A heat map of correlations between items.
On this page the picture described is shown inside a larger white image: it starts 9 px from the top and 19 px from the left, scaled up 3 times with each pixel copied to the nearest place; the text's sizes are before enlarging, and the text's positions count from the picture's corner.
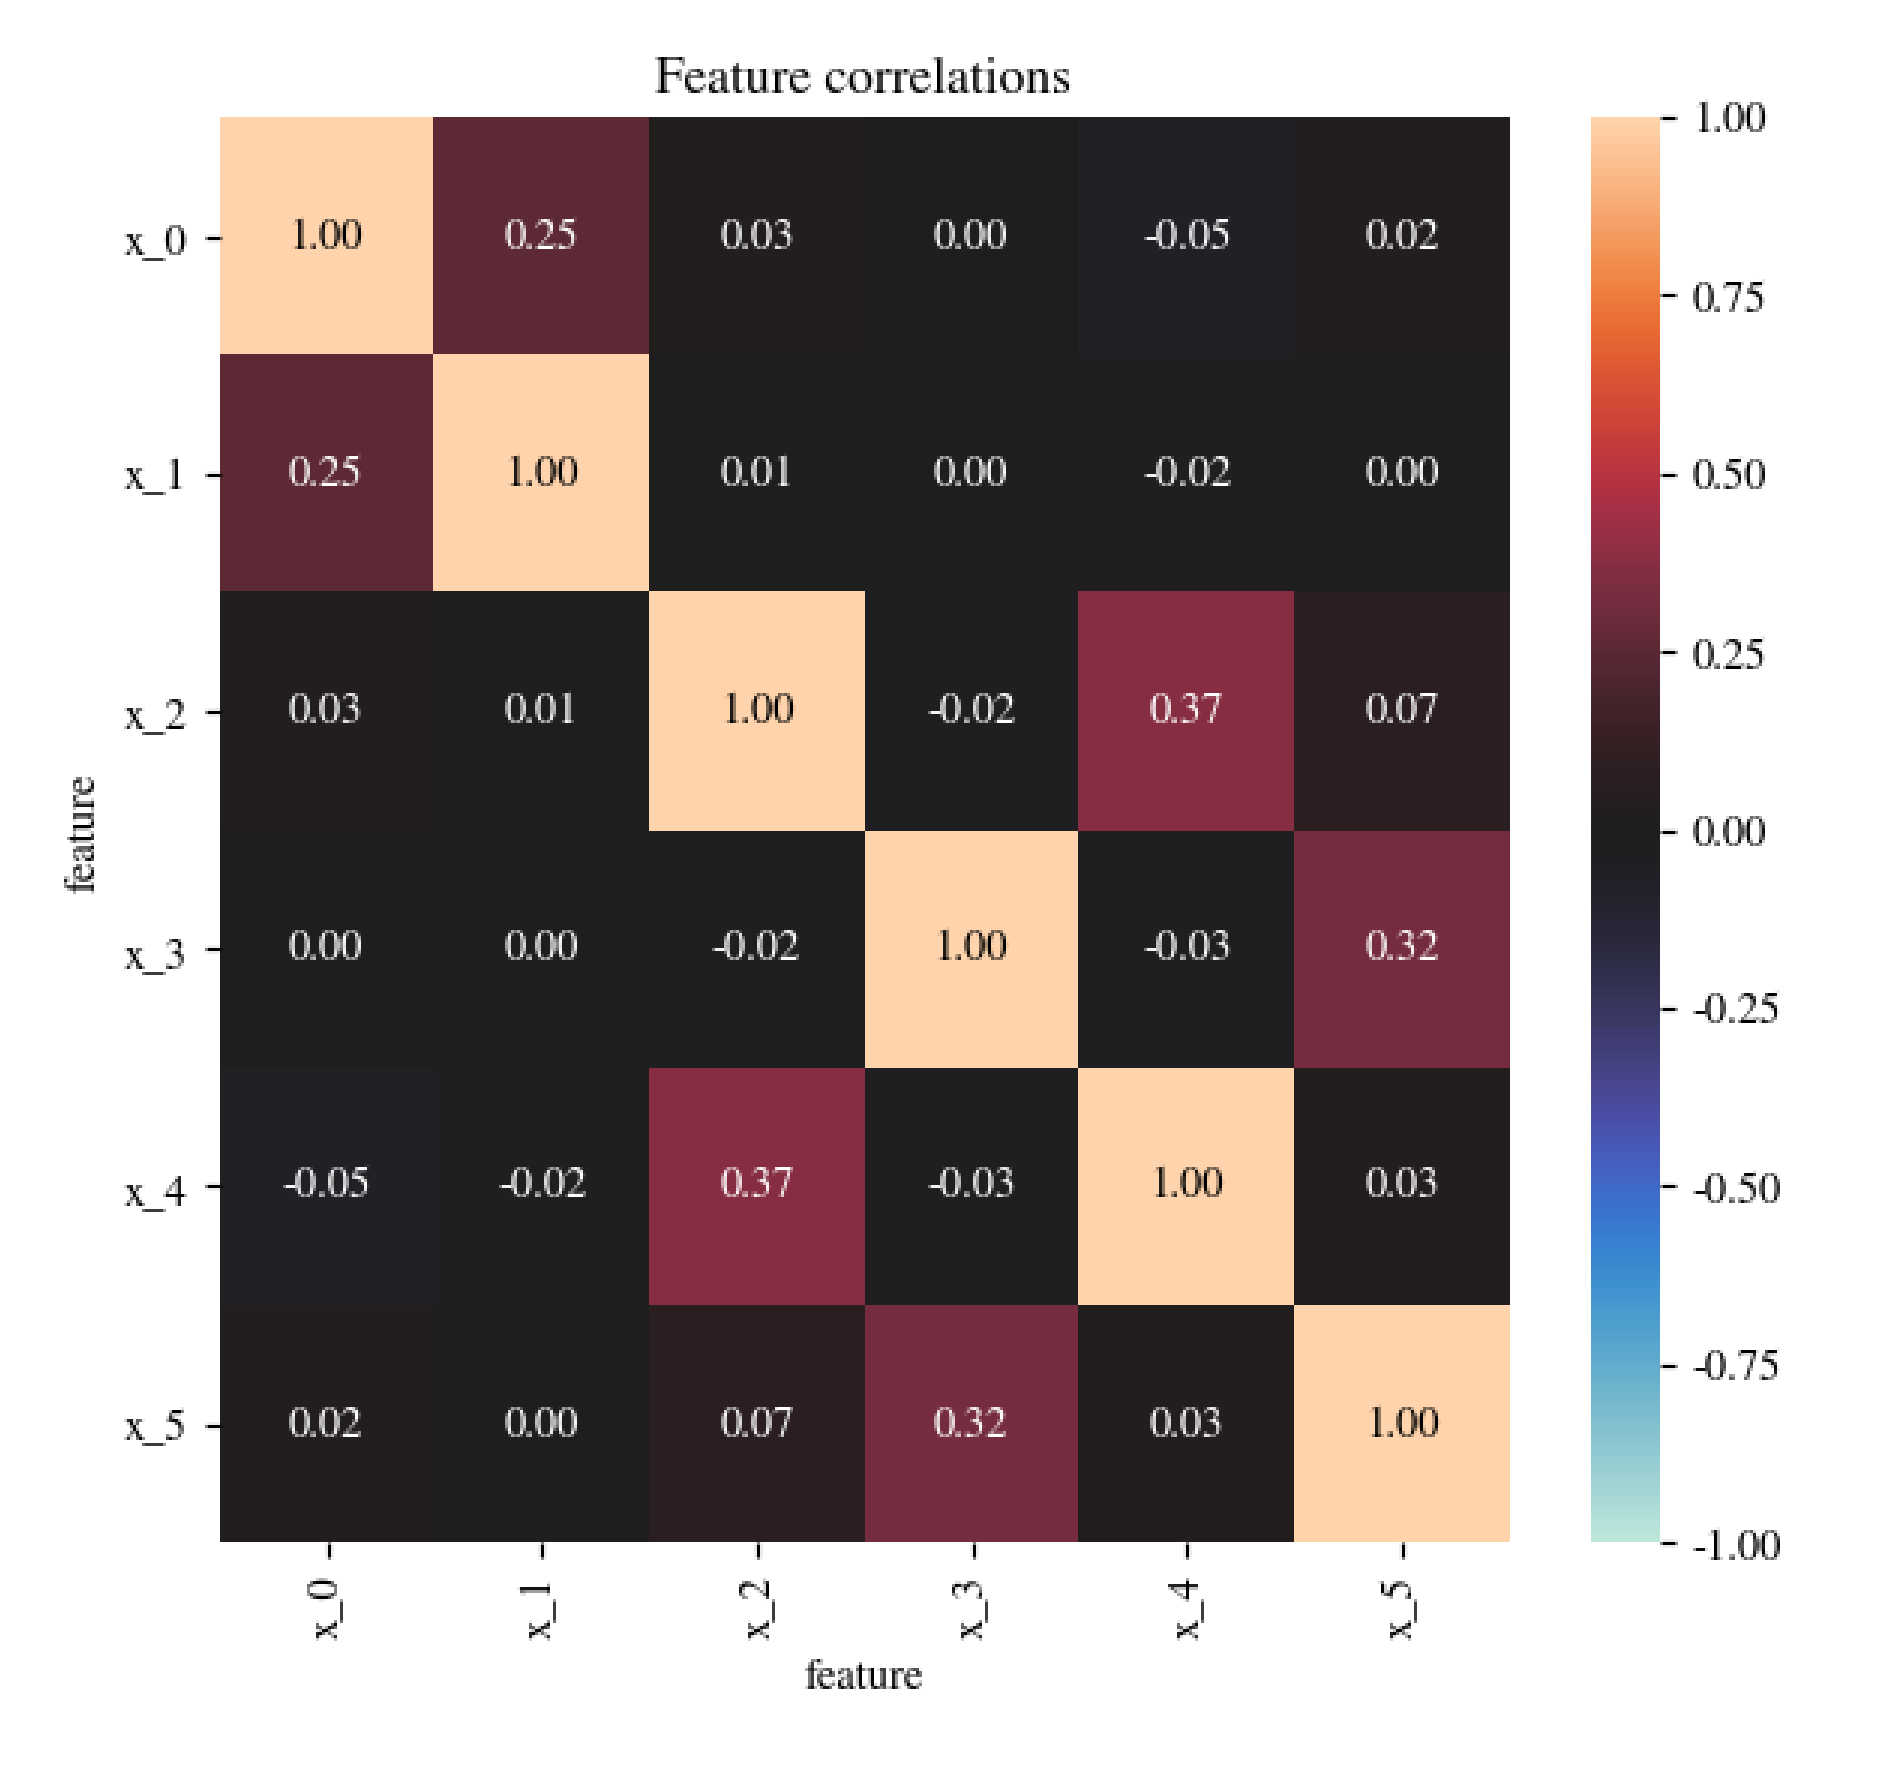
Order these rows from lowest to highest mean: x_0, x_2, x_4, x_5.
x_0, x_4, x_5, x_2
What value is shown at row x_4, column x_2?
0.37
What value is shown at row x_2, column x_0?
0.03
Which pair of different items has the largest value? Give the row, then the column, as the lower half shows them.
x_4, x_2
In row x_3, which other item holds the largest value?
x_5
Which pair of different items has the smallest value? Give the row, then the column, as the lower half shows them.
x_4, x_0
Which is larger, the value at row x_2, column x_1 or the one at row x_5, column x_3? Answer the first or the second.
the second
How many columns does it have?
6
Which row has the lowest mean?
x_1
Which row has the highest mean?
x_2
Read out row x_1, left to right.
0.25 1.00 0.01 0.00 -0.02 0.00
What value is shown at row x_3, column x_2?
-0.02
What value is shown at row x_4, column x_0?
-0.05
